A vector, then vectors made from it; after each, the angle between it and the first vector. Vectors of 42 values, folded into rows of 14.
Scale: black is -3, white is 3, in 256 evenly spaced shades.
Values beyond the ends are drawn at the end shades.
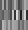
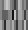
partly opposed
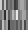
orthogonal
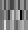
partly aligned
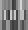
partly opposed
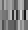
nearly opposite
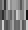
partly aligned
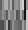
partly opposed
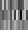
nearly parallel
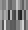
orthogonal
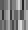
orthogonal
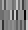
partly opposed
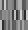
nearly opposite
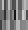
partly aligned
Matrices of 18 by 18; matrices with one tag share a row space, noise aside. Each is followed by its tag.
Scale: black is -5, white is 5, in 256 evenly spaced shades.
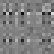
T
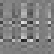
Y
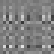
T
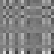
T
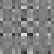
Y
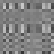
T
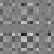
Y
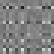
T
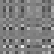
T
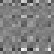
Y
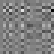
T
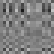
T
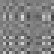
T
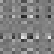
Y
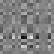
Y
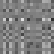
T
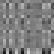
T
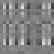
T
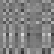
T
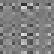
Y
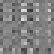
Y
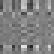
Y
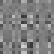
Y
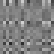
T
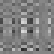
Y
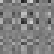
Y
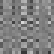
Y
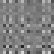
T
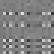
T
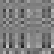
T
